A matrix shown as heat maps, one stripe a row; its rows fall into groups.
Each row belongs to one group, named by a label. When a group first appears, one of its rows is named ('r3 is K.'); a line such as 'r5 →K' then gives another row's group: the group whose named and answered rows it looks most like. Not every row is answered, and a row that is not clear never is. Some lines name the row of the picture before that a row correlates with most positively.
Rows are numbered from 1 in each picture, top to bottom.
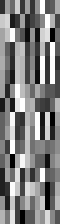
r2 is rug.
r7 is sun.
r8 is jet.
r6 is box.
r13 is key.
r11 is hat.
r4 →box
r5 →box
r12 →jet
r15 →hat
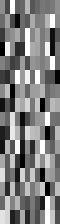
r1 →hat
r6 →sun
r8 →jet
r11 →key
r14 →hat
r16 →rug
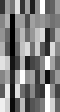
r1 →key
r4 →jet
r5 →rug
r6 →jet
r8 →rug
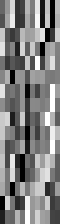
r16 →sun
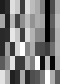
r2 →hat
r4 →jet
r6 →rug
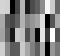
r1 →rug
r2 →hat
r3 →box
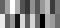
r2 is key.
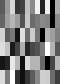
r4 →rug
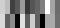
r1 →rug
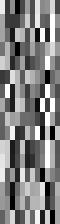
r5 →rug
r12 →rug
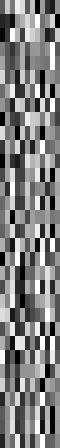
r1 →jet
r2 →sun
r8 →box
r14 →hat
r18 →box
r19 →key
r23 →rug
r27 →hat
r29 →key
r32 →key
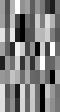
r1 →sun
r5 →key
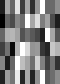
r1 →key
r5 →sun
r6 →key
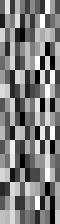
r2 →key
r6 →box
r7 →rug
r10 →box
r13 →rug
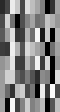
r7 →box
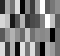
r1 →key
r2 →rug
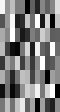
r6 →jet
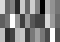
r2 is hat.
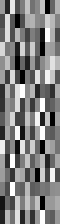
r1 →hat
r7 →jet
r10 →key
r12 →hat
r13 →box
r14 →hat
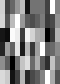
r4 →key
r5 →jet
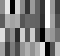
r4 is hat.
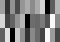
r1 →hat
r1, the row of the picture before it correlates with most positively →4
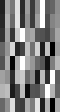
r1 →key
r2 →key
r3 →jet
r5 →jet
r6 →box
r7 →rug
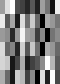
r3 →jet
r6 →box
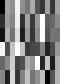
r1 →jet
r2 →key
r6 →hat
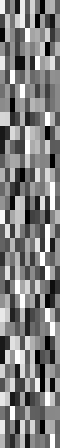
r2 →jet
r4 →hat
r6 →hat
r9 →rug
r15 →box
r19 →key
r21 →sun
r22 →jet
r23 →rug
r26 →jet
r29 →rug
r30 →hat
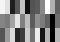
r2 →sun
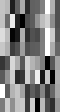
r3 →rug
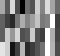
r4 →rug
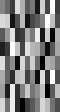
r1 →box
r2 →rug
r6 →box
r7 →hat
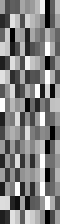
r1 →hat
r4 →rug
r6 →rug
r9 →key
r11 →hat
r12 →key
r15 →rug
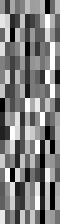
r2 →rug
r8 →sun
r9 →key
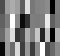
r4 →key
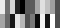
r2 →box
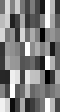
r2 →rug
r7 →hat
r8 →rug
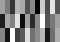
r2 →key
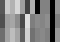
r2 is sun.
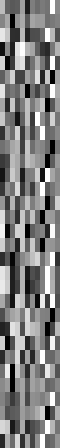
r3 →rug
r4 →jet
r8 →hat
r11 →sun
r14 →key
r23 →sun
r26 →key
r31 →rug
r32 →key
